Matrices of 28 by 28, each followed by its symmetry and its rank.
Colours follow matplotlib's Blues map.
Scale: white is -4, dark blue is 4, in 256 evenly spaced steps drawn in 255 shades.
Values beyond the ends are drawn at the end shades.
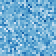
antisymmetric, full rank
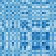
symmetric, rank two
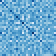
symmetric, rank five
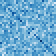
symmetric, full rank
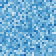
symmetric, full rank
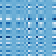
neither, rank one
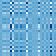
neither, rank one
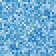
symmetric, full rank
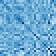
symmetric, rank five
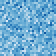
antisymmetric, full rank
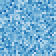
symmetric, full rank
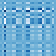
neither, rank one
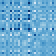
symmetric, rank two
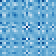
symmetric, rank two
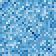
symmetric, full rank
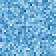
antisymmetric, full rank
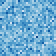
symmetric, full rank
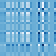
neither, rank one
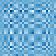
symmetric, rank two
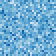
antisymmetric, full rank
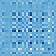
symmetric, rank two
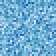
antisymmetric, full rank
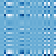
neither, rank one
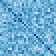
symmetric, rank five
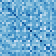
symmetric, rank five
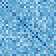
symmetric, rank five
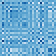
symmetric, rank two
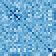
symmetric, rank five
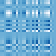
neither, rank one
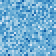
antisymmetric, full rank
